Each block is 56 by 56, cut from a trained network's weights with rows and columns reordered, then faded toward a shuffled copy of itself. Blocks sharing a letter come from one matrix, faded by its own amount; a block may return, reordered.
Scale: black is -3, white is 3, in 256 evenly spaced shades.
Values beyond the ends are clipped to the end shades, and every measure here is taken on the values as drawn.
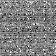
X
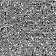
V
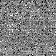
V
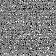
V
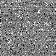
V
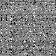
X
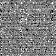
X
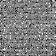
X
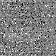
V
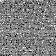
V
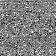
V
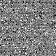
V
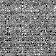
X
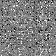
V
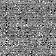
X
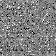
V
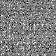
V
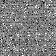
V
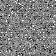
V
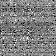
X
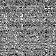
X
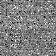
V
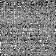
X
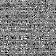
X
